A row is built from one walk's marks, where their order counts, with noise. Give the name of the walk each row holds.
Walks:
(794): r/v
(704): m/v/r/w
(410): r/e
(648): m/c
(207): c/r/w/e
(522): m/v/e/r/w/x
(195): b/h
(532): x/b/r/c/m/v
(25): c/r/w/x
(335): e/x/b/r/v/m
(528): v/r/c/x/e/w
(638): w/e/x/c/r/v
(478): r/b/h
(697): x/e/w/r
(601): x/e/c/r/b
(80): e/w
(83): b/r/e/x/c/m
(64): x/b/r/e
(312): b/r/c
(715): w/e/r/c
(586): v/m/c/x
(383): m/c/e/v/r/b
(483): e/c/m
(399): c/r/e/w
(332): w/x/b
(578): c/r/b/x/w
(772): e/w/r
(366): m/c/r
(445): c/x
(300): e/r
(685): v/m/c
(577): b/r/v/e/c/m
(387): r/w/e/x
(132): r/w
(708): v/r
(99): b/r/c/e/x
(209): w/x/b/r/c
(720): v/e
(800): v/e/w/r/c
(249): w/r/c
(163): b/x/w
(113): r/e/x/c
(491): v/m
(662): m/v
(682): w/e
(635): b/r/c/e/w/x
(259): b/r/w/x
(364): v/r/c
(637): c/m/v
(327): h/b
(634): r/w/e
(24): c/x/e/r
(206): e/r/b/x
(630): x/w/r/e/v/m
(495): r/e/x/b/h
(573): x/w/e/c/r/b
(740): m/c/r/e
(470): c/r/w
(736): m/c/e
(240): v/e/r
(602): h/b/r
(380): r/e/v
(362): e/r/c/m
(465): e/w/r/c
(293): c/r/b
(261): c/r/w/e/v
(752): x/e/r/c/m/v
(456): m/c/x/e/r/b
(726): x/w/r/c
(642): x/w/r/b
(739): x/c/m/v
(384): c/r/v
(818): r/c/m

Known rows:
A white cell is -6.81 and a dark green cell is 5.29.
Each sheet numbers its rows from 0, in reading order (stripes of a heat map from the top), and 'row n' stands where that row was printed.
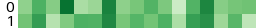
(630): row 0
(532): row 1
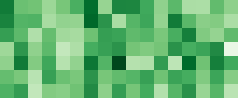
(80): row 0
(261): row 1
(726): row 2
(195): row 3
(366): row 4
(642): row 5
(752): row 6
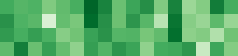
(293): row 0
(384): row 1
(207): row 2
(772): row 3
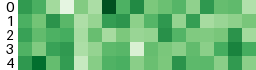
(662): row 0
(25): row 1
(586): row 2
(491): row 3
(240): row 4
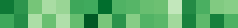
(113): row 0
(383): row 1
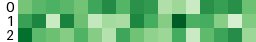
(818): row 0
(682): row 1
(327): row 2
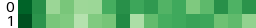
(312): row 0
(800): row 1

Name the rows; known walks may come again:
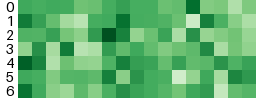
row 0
(207)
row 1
(113)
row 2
(578)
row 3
(697)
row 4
(312)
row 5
(362)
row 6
(465)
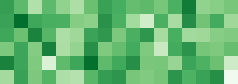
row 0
(726)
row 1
(602)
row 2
(25)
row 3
(630)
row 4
(380)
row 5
(195)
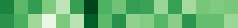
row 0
(399)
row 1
(662)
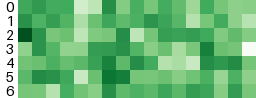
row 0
(522)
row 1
(387)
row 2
(800)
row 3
(495)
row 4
(818)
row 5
(24)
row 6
(642)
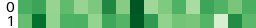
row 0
(740)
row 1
(300)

